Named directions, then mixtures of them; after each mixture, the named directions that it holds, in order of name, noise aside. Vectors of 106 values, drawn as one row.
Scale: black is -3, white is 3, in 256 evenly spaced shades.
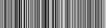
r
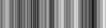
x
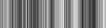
x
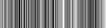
r, x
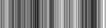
x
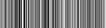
r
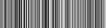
r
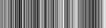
r, x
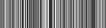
r, x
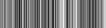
r, x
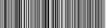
r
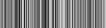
r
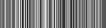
r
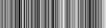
r, x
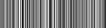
r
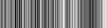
r, x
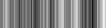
x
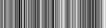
r, x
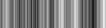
x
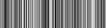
r, x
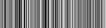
r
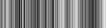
r, x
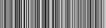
r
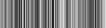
r, x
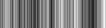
x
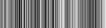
r, x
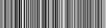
r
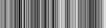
r, x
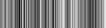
r, x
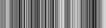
r, x
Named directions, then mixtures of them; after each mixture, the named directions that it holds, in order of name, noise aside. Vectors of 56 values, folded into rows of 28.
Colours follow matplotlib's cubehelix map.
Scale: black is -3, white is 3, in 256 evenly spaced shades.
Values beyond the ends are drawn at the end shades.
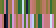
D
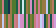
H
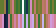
D, H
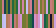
D, H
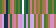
D, H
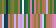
D, H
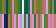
D, H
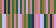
D, H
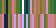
D, H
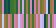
H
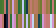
D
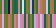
H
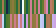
D, H
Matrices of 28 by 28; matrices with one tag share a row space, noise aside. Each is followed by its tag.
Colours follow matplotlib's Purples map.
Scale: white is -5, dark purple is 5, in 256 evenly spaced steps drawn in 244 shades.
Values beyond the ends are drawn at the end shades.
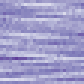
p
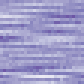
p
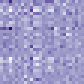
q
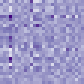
q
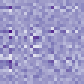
q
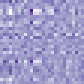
q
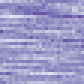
p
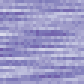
p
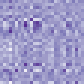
q
